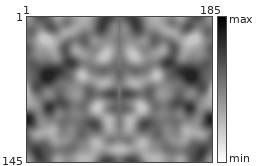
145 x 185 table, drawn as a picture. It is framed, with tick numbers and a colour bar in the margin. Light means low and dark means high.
It is mirror symmetric from left to right. No seam splits the table. Overall the values sit about 50% of the way up the scale. No row or column stands out.
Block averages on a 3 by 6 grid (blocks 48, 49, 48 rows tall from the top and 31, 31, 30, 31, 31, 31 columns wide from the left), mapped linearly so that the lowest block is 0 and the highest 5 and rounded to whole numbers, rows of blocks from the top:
111111 / 521125 / 310013
